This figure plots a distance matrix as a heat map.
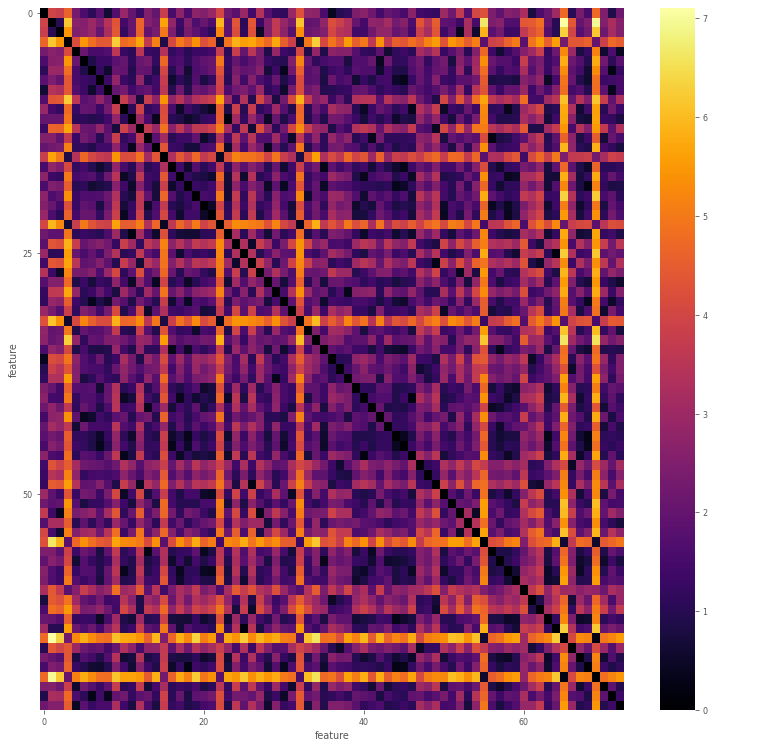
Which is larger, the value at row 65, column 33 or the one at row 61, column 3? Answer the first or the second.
the first
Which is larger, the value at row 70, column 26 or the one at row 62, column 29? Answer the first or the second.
the first
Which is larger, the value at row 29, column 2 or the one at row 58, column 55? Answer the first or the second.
the second
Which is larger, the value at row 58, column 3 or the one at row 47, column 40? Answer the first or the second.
the first
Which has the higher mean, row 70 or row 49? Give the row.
49
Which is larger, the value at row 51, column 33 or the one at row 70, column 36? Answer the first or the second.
the second
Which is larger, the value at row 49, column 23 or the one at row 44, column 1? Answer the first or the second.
the first
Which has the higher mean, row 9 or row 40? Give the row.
9
